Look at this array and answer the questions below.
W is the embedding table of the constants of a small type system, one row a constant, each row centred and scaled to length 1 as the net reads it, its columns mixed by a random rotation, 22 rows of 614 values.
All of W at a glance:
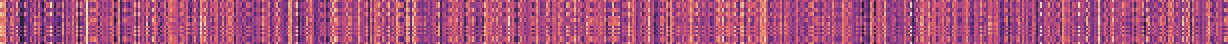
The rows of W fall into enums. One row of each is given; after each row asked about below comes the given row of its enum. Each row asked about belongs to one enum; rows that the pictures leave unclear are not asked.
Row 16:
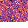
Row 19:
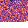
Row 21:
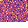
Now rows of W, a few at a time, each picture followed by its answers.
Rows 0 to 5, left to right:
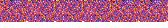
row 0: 19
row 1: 21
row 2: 21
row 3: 21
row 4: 19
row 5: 19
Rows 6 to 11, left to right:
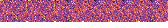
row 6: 21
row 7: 21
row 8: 16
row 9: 19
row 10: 19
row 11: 16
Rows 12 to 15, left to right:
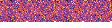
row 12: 16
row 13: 21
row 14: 16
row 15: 21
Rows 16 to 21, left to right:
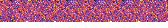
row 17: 21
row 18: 19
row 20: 19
